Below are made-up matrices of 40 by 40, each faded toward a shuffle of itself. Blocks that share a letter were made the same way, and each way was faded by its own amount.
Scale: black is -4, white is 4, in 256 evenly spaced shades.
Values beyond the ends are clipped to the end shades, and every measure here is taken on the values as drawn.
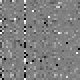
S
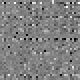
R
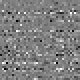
R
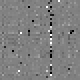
S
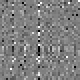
S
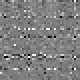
R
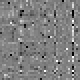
S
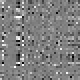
S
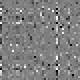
S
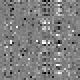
S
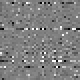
R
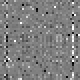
S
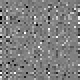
S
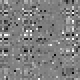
S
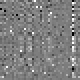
S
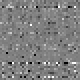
R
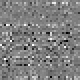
R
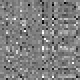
S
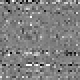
R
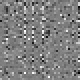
S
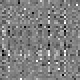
S
